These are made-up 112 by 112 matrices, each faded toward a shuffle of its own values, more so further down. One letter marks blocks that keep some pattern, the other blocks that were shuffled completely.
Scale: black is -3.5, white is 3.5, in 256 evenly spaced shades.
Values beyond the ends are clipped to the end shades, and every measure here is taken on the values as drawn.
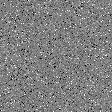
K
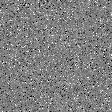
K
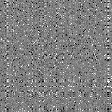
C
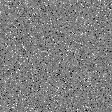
K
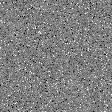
K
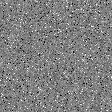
K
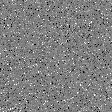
K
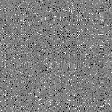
C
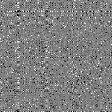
C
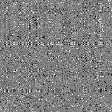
C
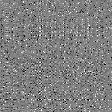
C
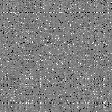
C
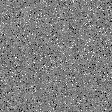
K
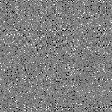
C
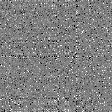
C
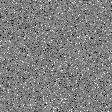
K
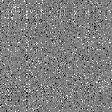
C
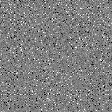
C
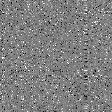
C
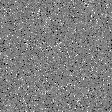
K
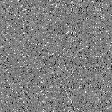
C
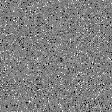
C
